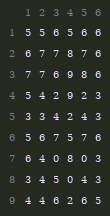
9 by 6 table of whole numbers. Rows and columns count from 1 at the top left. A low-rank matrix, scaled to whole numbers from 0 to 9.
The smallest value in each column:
3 3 0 0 0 3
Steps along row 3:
same down up down down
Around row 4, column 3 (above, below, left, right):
6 4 4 9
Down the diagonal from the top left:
5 7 6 9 4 6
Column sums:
44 44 43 48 44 41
